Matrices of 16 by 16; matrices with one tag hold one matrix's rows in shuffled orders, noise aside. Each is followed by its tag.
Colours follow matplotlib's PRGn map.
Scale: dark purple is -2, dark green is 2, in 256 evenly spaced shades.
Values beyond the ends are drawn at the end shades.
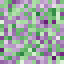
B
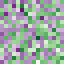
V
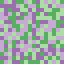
V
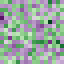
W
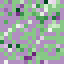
V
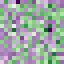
V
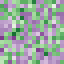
W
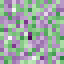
B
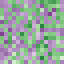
V
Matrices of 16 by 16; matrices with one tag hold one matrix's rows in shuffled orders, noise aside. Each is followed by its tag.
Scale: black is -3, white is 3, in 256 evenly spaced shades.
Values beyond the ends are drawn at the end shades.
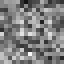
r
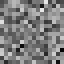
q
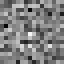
r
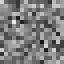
q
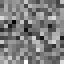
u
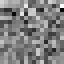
u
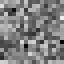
u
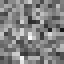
r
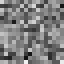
u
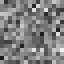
q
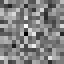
u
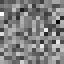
q
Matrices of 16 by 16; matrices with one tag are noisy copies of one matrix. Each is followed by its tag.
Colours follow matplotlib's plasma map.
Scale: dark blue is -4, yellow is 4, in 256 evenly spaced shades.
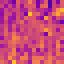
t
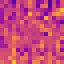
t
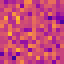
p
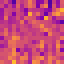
t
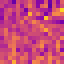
t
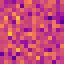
p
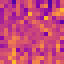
t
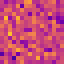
p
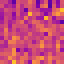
t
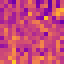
t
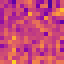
t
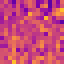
t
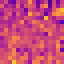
t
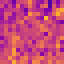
t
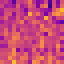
t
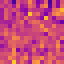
t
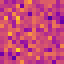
p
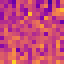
t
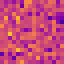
p
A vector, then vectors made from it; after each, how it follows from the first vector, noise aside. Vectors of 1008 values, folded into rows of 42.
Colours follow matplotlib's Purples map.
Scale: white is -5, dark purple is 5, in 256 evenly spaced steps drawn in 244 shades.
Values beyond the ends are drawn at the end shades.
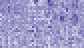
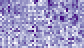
scaled up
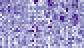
scaled up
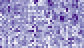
scaled up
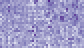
copied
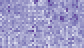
copied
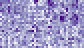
scaled up
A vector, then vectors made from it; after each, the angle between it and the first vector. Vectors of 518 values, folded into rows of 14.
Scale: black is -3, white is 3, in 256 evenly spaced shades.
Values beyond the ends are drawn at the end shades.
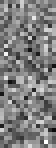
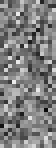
partly aligned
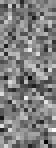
nearly opposite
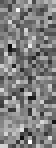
orthogonal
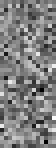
nearly opposite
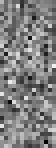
nearly opposite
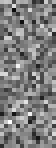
orthogonal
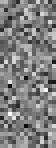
orthogonal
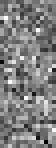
partly opposed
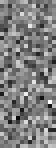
partly aligned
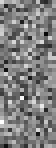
orthogonal
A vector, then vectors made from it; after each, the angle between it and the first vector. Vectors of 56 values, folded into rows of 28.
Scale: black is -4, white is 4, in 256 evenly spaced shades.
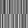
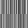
partly opposed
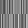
nearly parallel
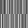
nearly parallel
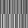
nearly parallel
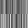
orthogonal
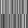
partly opposed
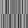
nearly opposite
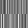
nearly parallel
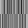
partly aligned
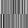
partly opposed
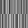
nearly parallel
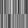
orthogonal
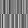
nearly parallel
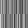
partly opposed
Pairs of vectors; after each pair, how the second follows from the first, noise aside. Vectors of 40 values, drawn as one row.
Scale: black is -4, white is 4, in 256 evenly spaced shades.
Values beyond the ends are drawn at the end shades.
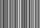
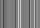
partly zeroed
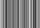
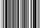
scaled up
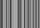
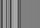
partly zeroed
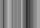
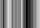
scaled up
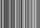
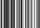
scaled up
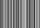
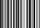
scaled up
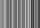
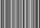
shuffled
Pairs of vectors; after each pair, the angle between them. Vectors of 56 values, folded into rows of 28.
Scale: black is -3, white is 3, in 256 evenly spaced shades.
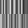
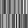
partly opposed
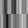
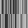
partly aligned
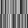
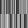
partly opposed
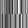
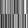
orthogonal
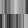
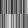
partly opposed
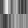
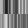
nearly opposite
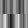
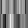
nearly opposite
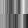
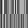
orthogonal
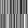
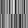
orthogonal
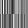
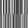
partly opposed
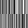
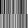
orthogonal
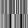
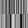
nearly parallel
